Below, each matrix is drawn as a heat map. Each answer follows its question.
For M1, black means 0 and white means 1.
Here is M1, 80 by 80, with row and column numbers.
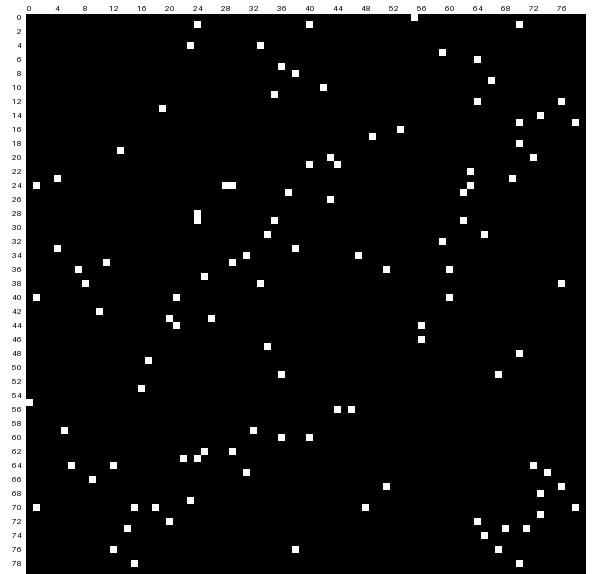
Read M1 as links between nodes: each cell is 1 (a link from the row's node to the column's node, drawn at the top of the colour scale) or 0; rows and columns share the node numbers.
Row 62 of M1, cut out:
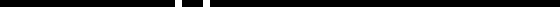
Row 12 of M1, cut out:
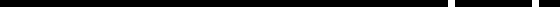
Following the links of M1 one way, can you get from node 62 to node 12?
yes
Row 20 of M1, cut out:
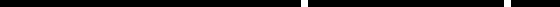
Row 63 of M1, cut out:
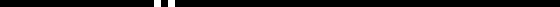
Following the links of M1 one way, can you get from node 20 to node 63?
yes
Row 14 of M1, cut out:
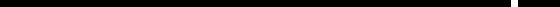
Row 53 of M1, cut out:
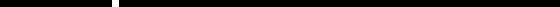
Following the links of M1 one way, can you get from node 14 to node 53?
no
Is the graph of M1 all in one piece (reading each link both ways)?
no
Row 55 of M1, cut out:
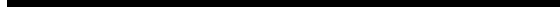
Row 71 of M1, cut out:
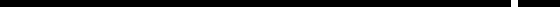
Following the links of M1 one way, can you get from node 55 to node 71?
no
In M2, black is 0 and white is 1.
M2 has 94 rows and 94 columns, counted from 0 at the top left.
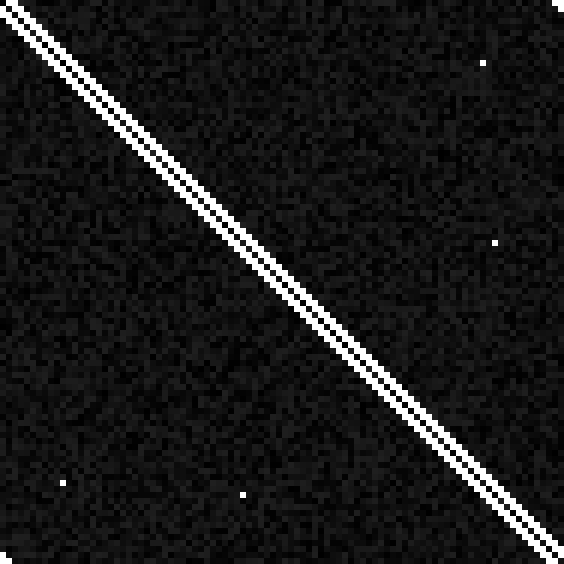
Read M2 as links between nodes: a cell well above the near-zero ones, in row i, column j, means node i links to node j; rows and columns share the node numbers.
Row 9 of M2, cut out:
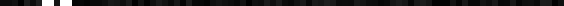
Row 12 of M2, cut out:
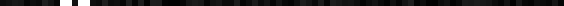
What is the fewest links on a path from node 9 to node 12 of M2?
2
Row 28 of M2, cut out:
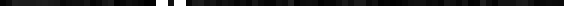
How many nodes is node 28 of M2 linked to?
4
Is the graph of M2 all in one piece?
yes
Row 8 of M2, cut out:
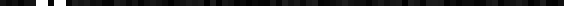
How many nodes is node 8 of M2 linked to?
4
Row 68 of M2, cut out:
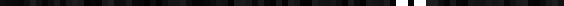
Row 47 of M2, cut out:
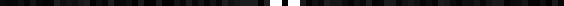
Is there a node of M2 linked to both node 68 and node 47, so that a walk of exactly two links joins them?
no
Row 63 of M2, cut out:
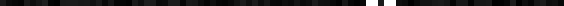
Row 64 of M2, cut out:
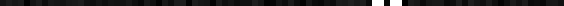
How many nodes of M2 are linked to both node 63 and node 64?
2
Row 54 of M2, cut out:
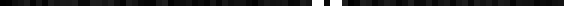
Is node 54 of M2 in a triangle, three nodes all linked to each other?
yes
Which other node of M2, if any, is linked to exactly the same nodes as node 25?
none
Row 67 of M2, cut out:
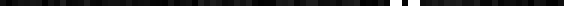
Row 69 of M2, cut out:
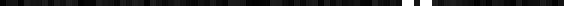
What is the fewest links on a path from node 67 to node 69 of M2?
1
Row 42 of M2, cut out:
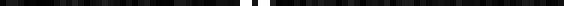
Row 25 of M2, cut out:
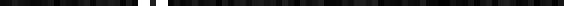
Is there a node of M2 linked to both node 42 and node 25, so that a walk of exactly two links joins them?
no
